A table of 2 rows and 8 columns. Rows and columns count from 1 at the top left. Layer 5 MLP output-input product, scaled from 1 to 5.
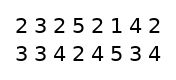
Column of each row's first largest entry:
4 6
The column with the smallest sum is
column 1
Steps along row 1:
up down up down down up down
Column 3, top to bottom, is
2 4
